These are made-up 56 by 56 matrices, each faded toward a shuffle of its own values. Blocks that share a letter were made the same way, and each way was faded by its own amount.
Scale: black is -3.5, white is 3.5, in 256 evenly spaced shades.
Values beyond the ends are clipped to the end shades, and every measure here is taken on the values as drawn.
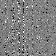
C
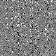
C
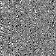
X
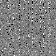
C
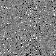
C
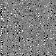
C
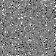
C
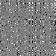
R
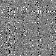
C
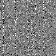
X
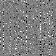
C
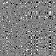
R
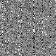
X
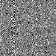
X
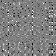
R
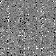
C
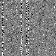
X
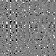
R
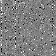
C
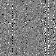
X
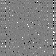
R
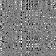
R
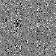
C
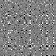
R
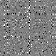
R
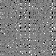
R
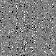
C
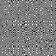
R
